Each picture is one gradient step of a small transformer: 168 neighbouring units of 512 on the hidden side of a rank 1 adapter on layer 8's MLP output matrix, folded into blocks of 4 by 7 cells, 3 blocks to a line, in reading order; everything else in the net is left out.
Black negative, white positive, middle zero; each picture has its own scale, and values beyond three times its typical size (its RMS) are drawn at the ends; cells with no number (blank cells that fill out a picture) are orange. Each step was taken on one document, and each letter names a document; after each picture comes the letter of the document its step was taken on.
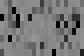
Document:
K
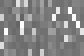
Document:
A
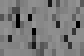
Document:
K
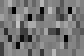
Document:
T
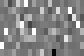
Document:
A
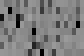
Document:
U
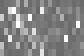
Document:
U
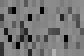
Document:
T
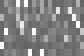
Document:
A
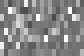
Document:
A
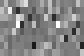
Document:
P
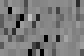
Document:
U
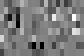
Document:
K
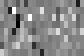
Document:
A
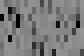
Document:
K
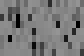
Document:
K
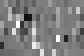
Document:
U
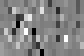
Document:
U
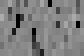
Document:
P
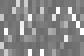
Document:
A
